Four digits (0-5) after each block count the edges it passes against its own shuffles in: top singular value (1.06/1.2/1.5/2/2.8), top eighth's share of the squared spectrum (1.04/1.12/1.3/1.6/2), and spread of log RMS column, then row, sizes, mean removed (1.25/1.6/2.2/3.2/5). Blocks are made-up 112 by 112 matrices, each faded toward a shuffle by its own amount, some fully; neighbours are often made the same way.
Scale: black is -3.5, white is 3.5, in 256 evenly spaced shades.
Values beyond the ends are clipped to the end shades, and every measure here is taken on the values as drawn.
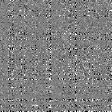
2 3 4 4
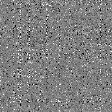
2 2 3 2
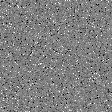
0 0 0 0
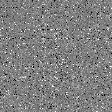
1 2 2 2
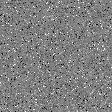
0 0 0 0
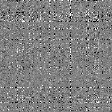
2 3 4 4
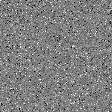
0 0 0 1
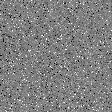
0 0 0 0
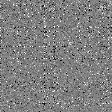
2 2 2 2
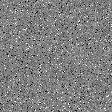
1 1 0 1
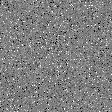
0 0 0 0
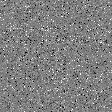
1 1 1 1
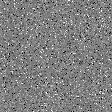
0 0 0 0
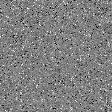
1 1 1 1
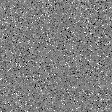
0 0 1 0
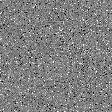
3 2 0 0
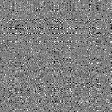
5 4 3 3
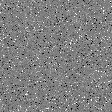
1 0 0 0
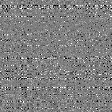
4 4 2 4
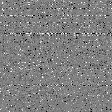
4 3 0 3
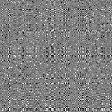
5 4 3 3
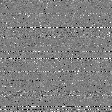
3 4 0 3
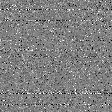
2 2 0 3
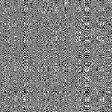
5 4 4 3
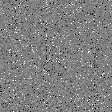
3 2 1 0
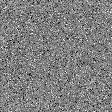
1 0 0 0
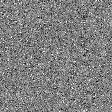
2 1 0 0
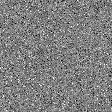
1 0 0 0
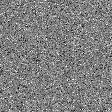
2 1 0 0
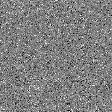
3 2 0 0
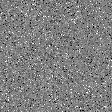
2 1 0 0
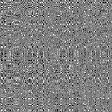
5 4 3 3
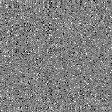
4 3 1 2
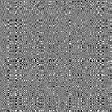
5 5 4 4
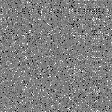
4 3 2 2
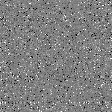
3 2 0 1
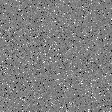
2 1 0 0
